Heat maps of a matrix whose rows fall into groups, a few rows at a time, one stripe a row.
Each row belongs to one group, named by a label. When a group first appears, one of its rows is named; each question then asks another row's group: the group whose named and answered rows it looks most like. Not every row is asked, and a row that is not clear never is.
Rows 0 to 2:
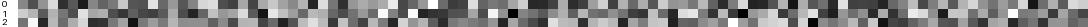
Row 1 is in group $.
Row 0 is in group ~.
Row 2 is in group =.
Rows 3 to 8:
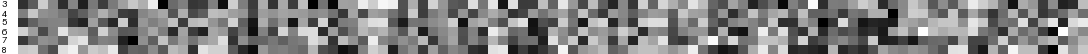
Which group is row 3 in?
~
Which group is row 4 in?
$
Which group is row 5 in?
~
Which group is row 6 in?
$
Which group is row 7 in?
=
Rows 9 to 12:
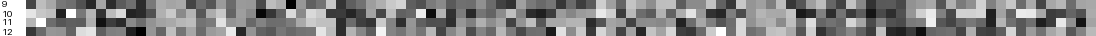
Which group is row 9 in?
~
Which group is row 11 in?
=
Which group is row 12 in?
=
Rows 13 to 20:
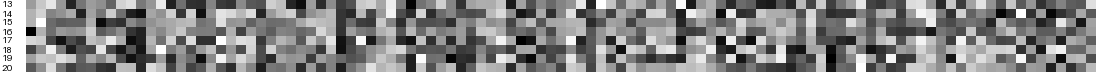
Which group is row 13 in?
~
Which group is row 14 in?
$
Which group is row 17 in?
$
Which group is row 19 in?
$
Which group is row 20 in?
~
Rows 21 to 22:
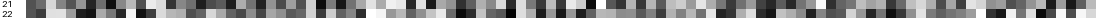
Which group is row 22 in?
~
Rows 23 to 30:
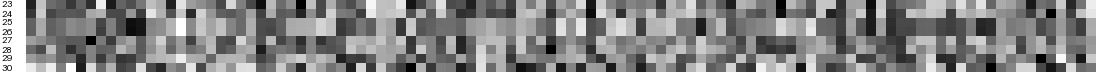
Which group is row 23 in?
~
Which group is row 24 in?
~
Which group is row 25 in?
=
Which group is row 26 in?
=
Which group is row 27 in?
~
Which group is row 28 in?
~
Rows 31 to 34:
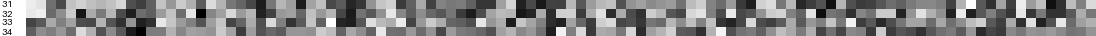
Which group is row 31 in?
$
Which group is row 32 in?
$
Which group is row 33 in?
~
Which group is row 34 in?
=
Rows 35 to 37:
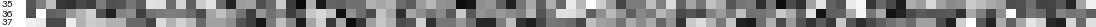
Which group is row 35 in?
~
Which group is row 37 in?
$
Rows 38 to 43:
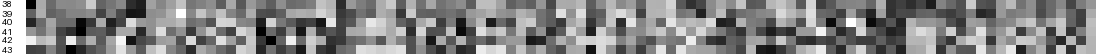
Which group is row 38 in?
=
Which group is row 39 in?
=
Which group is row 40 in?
~
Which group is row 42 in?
$
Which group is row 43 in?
~
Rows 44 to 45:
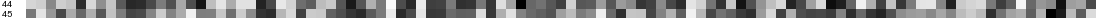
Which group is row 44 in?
$
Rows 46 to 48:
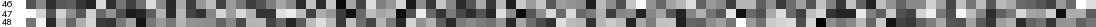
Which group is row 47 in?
$
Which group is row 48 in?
=
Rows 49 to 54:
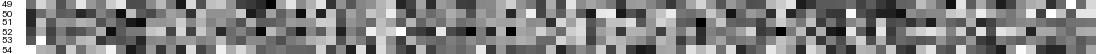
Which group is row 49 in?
$
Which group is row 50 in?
~
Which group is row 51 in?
=
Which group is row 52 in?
~
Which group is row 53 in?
=
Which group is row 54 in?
$
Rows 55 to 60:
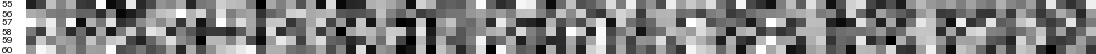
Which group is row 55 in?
~
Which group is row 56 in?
=
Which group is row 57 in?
$
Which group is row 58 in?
~
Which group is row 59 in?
$
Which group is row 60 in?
$
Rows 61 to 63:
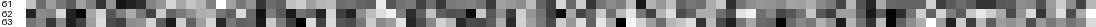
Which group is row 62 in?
~
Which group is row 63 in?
~
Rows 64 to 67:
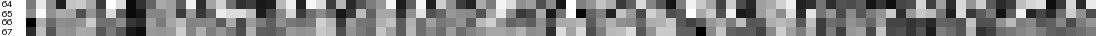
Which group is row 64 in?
$
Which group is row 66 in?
=
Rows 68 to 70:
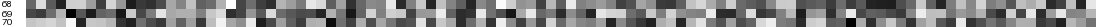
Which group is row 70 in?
$
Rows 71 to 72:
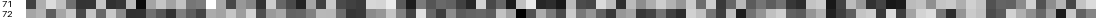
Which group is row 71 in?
~
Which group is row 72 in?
$
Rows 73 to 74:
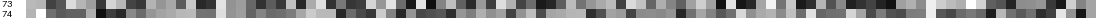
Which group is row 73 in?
$
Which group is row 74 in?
=
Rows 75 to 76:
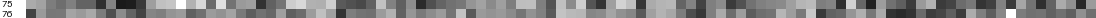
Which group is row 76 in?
=
